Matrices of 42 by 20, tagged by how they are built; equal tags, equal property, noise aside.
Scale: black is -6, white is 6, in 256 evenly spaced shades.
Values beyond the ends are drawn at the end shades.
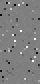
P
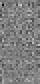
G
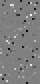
P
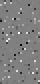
P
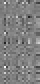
G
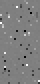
P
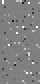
P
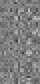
G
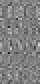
G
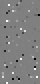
P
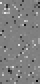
P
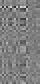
G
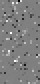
P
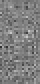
G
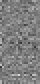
G
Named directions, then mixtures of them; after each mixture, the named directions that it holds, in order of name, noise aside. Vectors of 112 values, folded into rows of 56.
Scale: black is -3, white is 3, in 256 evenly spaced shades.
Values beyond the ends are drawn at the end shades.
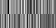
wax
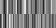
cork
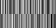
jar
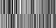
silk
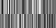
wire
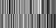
jar, silk, wire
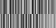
wax, wire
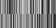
jar, silk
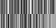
jar, wax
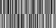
cork, silk, wire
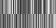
jar, silk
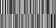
jar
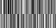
silk, wire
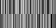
jar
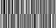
cork, jar, silk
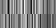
silk, wax, wire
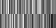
cork, jar, wire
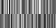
wire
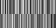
jar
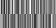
cork, jar, silk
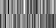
cork, wax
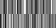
cork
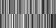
cork, jar, wire
